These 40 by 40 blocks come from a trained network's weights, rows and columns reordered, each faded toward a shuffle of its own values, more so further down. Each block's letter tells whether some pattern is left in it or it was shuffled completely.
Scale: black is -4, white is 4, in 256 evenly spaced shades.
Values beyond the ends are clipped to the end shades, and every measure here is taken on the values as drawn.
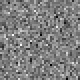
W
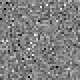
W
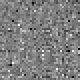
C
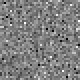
W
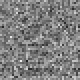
C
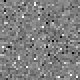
W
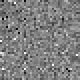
C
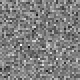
W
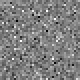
W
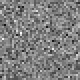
W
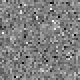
W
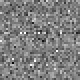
C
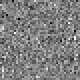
C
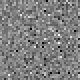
C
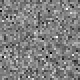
W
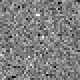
W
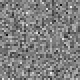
W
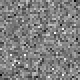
W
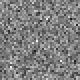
W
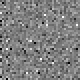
C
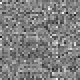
C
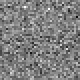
C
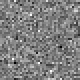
C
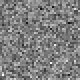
W
